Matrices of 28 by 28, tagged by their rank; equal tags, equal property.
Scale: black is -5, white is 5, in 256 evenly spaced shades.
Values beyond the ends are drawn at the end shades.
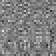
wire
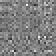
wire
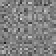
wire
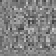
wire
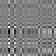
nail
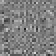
wire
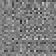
wire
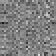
wire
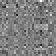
wire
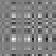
nail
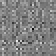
wire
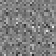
wire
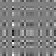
nail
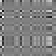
nail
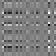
nail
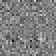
wire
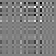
nail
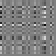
nail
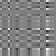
nail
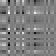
nail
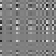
nail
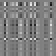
nail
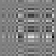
nail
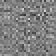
wire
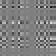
nail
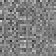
wire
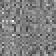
wire
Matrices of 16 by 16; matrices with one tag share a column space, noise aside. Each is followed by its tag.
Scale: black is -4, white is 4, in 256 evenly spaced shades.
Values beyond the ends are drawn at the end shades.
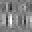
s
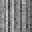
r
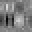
s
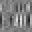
s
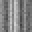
r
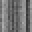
r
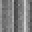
r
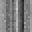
r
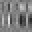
s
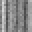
r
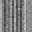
r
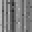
r
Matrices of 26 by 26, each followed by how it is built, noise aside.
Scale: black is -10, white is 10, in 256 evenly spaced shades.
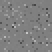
sparse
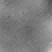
smooth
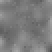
smooth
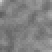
smooth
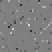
sparse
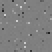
sparse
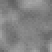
smooth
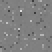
sparse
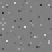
sparse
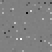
sparse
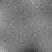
smooth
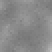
smooth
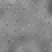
smooth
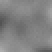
smooth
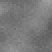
smooth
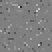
sparse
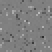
sparse
